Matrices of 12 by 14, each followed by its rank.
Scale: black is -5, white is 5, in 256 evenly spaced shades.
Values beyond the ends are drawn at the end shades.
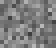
full rank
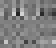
two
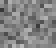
full rank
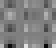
one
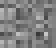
two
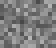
full rank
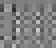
two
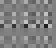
one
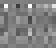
two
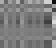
one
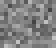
full rank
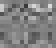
two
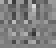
two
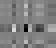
one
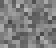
full rank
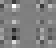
one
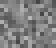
full rank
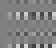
one
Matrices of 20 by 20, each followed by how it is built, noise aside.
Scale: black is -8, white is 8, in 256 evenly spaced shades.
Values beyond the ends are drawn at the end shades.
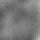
smooth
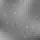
smooth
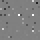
sparse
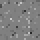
sparse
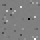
sparse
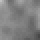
smooth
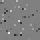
sparse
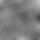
smooth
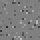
sparse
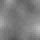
smooth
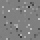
sparse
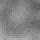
smooth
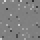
sparse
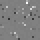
sparse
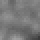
smooth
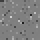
sparse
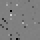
sparse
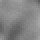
smooth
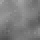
smooth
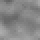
smooth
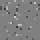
sparse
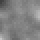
smooth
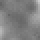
smooth
